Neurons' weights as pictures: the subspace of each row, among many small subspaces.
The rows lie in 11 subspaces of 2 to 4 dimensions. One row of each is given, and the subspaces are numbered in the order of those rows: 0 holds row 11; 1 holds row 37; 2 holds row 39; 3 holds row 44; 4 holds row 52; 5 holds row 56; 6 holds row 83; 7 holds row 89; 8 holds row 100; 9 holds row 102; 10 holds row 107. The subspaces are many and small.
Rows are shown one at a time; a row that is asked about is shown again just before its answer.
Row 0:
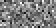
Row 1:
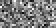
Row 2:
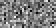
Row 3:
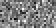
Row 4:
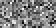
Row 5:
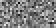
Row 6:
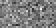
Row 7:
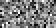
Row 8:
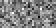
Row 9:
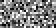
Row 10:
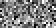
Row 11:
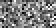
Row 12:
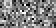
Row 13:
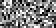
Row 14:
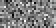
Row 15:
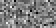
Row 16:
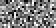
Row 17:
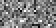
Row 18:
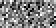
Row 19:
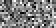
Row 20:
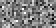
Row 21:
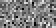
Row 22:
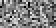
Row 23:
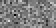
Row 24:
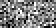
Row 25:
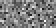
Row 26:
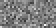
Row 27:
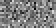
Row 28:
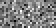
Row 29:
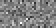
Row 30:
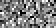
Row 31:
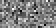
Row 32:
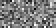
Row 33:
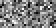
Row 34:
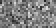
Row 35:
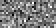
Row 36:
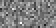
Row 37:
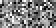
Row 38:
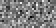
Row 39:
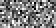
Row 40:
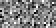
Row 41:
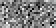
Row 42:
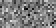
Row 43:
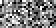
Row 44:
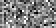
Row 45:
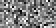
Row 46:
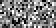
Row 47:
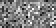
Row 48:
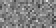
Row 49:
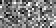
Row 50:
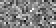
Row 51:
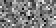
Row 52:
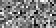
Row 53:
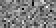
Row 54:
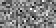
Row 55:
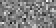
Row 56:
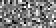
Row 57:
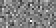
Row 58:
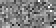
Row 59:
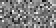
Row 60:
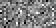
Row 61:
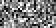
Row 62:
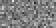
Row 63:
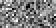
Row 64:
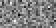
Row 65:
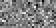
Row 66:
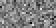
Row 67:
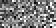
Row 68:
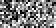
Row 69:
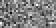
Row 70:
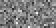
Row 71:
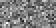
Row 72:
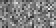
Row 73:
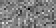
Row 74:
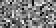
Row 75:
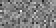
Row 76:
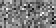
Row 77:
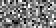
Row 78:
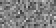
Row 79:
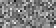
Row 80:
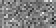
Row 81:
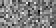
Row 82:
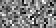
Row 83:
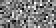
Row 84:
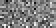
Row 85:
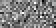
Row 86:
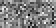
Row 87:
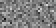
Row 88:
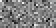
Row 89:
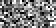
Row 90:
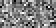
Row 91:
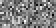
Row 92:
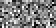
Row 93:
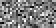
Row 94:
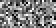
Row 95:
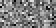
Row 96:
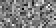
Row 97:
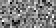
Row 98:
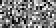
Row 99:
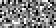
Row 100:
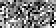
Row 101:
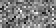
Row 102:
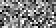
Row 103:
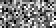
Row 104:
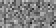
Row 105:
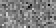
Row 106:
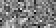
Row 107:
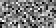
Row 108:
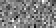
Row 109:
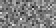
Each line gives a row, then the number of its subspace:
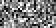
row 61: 9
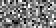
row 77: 5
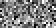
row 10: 2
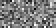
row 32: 2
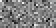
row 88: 2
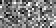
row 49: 1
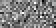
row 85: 2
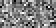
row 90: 7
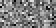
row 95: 7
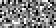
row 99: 5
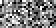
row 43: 1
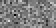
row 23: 5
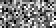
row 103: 4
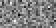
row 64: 5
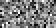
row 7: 0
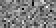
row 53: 6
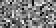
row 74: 6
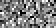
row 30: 4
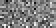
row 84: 2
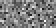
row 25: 0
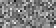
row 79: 7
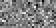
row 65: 10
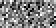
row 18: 8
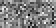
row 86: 9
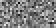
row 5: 10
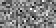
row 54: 10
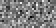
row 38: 2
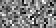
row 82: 4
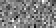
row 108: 2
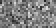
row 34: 1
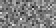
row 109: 0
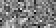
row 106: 9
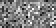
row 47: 8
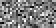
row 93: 10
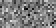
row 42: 4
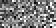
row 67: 2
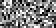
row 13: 10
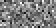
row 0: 10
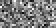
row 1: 7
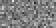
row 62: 2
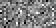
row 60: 9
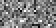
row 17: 9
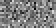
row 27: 2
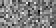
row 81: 2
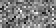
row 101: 9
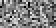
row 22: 5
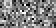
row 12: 10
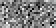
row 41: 8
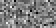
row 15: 3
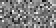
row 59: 2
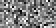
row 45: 3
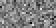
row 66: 0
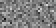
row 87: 10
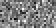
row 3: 2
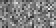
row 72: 0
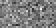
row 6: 1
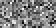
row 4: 6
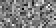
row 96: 6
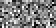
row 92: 0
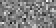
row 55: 10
